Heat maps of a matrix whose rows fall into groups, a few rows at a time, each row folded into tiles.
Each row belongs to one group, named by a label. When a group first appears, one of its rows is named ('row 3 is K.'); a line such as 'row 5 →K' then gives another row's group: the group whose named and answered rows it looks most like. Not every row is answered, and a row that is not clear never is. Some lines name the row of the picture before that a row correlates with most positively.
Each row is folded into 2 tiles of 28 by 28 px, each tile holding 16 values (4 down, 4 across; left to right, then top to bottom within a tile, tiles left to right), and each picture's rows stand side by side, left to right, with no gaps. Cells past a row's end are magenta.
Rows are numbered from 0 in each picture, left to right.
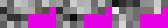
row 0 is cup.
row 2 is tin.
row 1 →cup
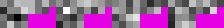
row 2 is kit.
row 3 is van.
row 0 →cup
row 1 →van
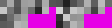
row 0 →kit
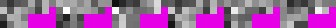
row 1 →cup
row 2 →tin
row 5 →tin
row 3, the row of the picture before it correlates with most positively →1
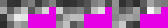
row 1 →tin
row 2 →tin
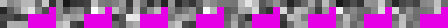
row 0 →cup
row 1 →tin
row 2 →kit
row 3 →tin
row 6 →tin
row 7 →tin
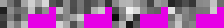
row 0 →van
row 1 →tin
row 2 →cup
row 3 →tin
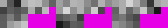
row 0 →van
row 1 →cup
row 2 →cup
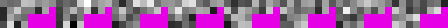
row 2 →van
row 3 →cup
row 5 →kit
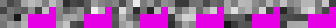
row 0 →van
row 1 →tin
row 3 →kit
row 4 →cup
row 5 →cup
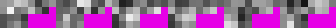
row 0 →cup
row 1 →van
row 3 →kit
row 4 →tin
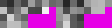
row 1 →tin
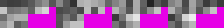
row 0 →tin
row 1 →van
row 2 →kit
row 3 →kit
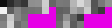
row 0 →tin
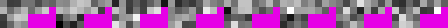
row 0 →kit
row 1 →cup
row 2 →tin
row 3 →tin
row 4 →cup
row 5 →cup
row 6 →van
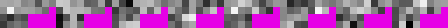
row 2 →van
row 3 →kit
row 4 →cup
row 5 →tin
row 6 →cup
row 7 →van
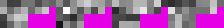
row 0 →kit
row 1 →van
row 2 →cup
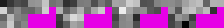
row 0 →tin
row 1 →kit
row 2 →cup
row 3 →cup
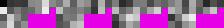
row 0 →tin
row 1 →kit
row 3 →kit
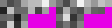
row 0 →van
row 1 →van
